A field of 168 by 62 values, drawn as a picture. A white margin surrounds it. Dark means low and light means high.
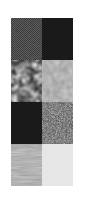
It is made of 4 by 2 panels. Panel 1,1: low, checkered. Panel 1,2: very low, flat. Panel 2,1: middling, blotchy, strong in contrast. Panel 2,2: high, blotchy, faint in contrast. Panel 3,1: very low, flat. Panel 3,2: middling, fine-grained. Panel 4,1: high, streaked across, faint in contrast. Panel 4,2: very high, flat.
